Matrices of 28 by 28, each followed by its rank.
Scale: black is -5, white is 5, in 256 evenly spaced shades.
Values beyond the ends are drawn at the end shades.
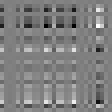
one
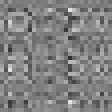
three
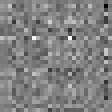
three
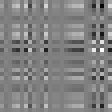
one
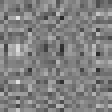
three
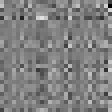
three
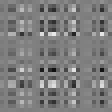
one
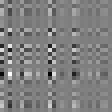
one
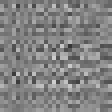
three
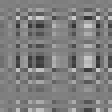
one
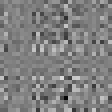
three
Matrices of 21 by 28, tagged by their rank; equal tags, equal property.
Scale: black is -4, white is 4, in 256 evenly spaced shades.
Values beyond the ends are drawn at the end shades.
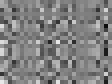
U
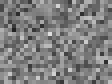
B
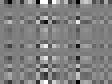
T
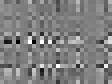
U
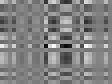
T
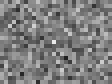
B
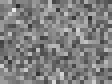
B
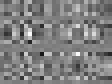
U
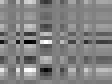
T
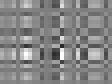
T
